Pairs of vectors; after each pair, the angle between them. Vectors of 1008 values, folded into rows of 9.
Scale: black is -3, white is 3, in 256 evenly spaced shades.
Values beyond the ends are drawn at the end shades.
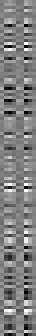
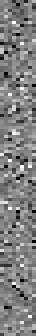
orthogonal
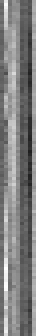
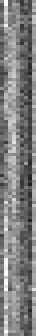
nearly parallel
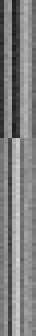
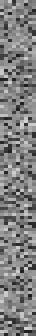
orthogonal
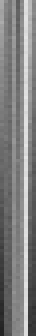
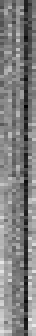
nearly opposite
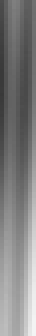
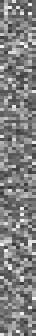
orthogonal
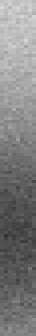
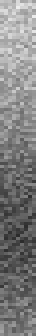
nearly parallel
